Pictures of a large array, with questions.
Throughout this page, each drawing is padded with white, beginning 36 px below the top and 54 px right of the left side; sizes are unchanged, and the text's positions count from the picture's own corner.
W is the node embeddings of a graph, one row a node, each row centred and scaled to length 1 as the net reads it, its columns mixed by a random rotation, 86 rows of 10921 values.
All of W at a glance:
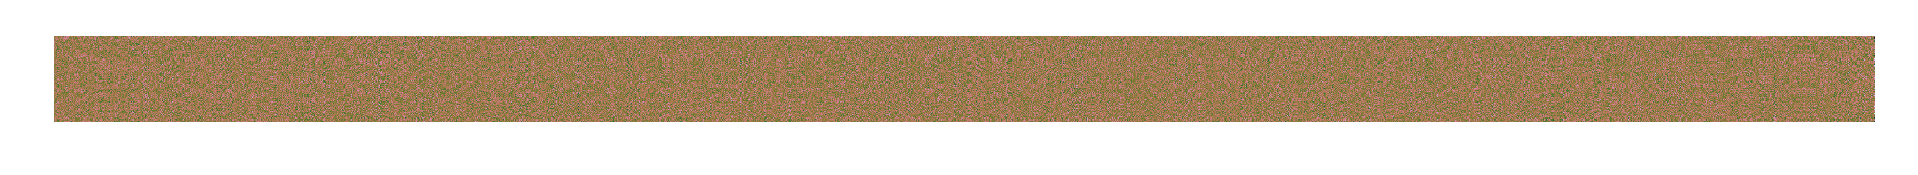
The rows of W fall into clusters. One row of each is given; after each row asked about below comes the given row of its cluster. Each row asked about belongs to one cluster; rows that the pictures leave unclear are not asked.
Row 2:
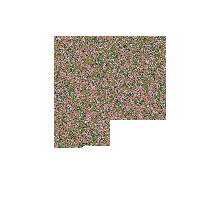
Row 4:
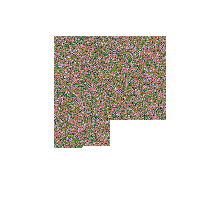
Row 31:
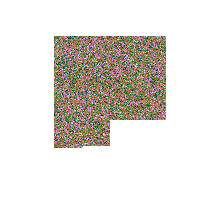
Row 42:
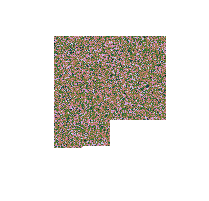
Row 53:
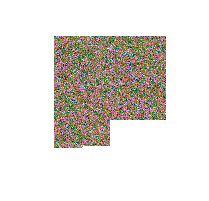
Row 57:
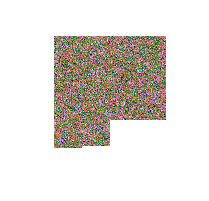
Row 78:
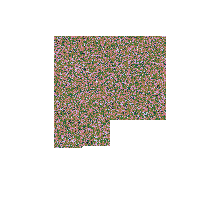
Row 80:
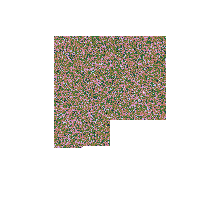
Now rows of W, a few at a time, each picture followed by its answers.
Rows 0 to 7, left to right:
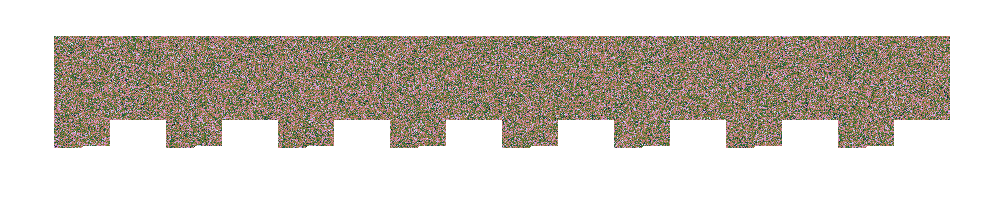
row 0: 42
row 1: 2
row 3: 57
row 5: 31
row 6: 4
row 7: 53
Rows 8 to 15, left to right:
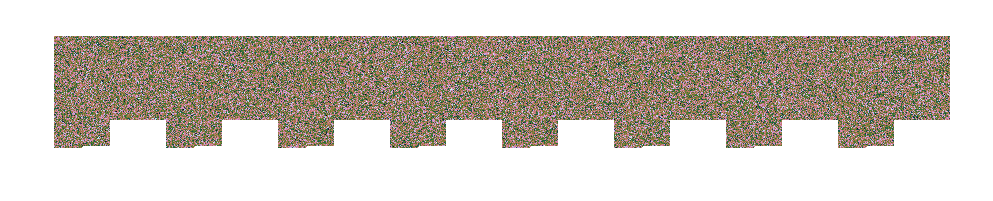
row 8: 2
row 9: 42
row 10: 31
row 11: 4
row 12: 31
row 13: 31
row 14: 53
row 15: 80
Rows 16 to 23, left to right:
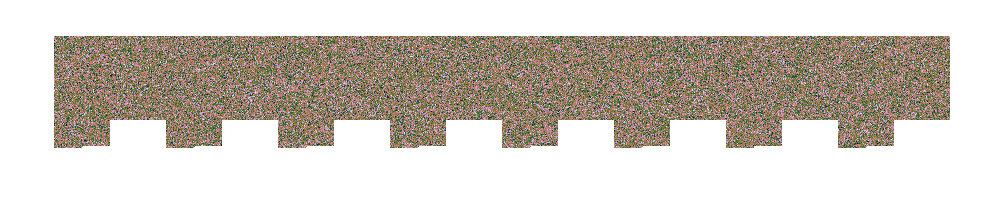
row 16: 42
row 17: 80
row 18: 53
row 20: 53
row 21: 80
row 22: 57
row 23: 57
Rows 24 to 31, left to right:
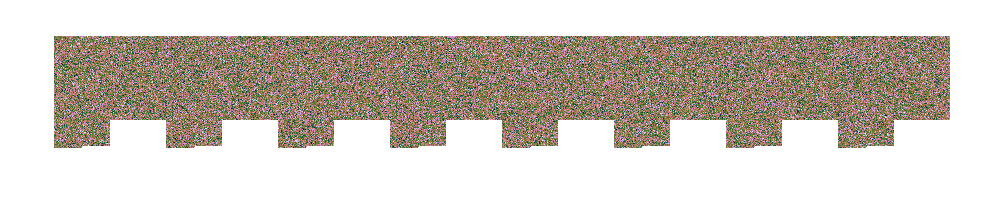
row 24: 57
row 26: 78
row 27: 4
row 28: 78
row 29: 57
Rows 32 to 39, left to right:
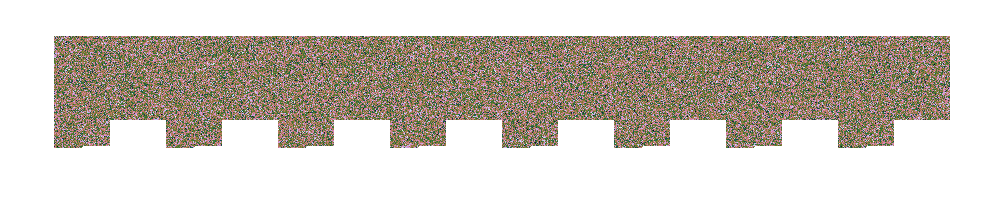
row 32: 4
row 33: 80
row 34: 57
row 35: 31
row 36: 78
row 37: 4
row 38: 53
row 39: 4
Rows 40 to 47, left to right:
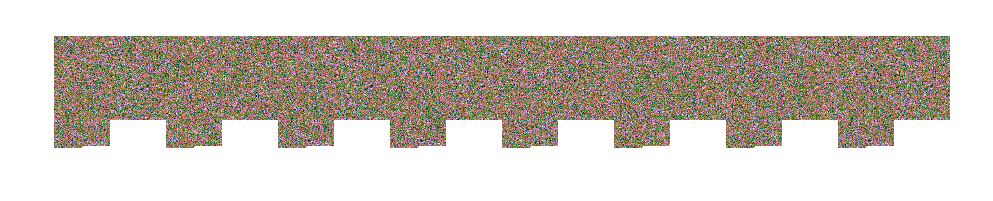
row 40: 42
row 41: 57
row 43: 42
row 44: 78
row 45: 4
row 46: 4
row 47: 42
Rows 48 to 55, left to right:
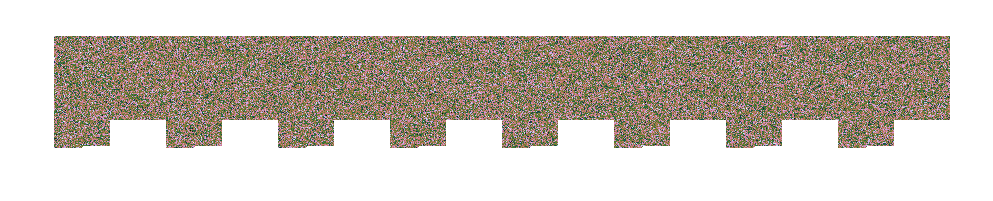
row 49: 80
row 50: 31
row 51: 80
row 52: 57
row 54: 42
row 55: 53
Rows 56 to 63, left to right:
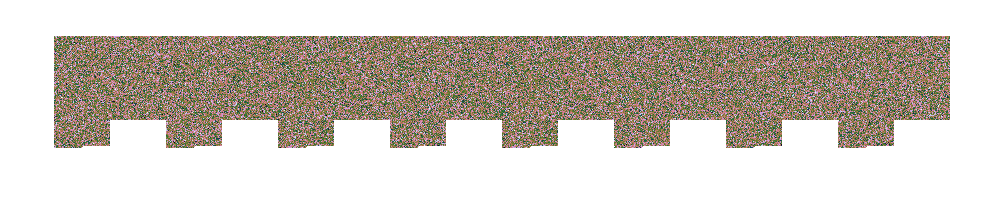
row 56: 4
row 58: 31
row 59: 57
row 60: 31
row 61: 42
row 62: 80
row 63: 53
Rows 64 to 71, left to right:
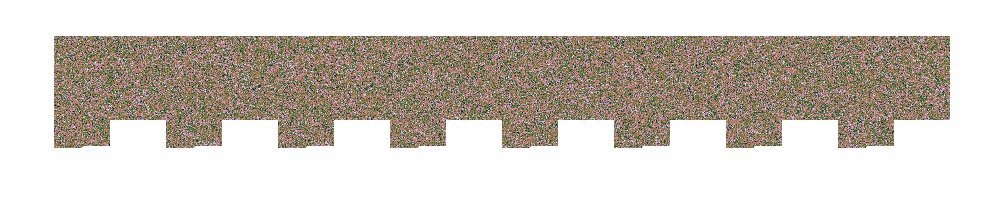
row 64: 80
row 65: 42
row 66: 42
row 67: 57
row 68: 80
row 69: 78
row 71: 31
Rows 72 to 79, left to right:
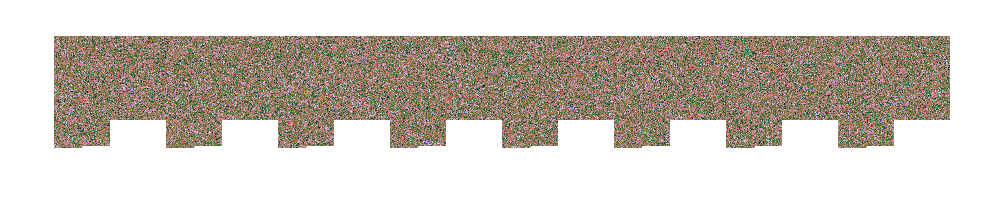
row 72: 80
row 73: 57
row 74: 53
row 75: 42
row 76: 31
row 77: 57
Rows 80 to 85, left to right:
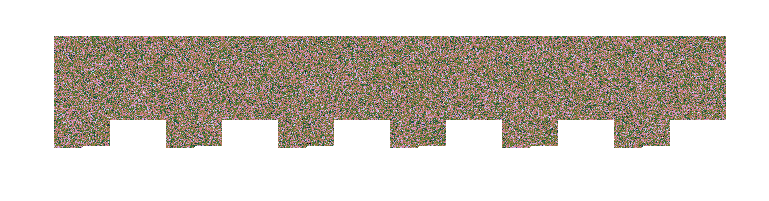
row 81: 2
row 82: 2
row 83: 31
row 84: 31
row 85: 2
